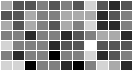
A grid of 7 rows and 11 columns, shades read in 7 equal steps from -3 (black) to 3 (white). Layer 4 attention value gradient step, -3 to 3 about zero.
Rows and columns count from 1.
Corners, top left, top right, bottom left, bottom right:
1 -1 2 -2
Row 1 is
1 -1 -1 0 -1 0 -1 2 -1 -2 -1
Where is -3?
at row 6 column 5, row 7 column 3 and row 7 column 7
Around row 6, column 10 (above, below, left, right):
-1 1 -2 0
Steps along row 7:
same down up same down down up up down down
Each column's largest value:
2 2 1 0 0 1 1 3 2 1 0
